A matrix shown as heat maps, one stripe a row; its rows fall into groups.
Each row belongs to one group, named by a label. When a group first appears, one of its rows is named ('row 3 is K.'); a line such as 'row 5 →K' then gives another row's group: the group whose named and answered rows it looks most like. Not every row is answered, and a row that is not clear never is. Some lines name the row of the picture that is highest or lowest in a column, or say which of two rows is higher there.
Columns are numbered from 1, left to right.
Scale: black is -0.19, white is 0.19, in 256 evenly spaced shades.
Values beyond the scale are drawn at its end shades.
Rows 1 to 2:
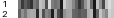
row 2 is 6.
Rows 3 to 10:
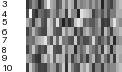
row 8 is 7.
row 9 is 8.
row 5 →6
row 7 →8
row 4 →7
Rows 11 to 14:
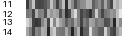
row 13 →8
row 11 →7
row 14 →8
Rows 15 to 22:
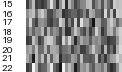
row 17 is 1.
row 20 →8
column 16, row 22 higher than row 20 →Yes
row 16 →8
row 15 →7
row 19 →7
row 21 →6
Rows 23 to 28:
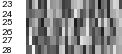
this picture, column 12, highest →28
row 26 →7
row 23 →6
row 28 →1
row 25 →7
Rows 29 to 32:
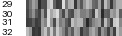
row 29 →7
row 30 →6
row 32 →8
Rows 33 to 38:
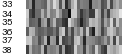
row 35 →8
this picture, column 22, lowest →33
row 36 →1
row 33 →6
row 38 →6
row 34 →6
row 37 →8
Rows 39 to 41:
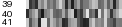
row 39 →8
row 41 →8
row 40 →7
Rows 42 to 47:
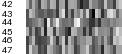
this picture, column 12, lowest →47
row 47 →7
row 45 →6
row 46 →7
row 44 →6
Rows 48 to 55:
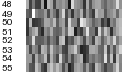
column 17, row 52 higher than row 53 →No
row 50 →7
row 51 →7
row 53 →8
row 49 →1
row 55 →6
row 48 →6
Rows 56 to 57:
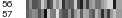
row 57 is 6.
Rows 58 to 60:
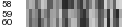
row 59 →8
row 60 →8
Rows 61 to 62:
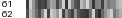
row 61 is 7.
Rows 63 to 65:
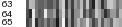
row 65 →1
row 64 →1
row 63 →1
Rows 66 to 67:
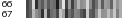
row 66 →1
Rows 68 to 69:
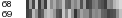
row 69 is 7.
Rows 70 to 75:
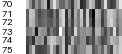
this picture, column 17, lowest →75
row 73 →1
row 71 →1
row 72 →1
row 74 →6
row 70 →8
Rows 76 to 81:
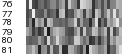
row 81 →8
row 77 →1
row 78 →6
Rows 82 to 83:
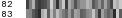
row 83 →8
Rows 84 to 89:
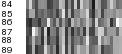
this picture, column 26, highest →87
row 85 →1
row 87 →1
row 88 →1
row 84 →1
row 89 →1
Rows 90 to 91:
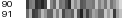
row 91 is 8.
